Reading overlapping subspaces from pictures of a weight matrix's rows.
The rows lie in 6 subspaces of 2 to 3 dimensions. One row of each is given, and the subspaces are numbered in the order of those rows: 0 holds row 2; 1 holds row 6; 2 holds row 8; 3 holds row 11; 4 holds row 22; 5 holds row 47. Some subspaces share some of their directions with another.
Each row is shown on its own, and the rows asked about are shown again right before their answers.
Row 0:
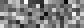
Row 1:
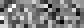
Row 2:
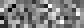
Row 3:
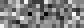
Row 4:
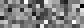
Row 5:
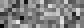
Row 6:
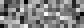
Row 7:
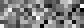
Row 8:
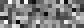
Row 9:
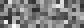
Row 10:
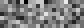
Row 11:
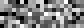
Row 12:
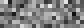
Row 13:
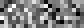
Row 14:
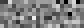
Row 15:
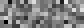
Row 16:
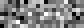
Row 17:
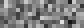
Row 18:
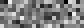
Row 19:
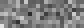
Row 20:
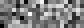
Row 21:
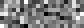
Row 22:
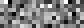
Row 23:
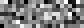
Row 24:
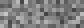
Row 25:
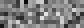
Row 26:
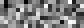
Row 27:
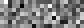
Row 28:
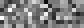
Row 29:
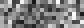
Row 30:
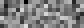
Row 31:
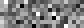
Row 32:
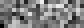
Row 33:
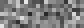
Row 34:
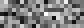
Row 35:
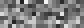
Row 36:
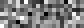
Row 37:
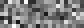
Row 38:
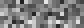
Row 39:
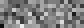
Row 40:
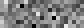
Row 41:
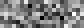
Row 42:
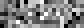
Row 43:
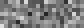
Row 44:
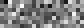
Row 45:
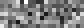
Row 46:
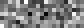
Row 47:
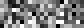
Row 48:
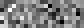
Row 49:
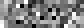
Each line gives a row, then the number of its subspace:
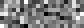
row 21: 1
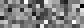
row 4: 5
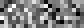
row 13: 0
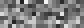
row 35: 5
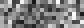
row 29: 3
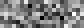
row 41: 2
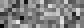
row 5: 0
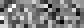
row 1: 0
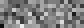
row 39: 5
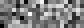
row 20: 2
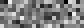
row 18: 4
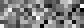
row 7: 5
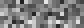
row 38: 5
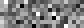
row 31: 3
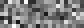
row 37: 2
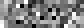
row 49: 3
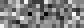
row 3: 4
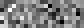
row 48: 0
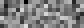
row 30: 1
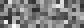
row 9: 2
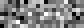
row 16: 1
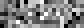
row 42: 3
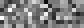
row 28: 0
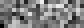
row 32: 2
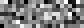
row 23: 4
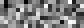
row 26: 1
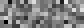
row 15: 2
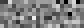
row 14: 4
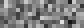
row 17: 1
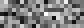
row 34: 3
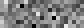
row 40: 3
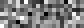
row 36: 2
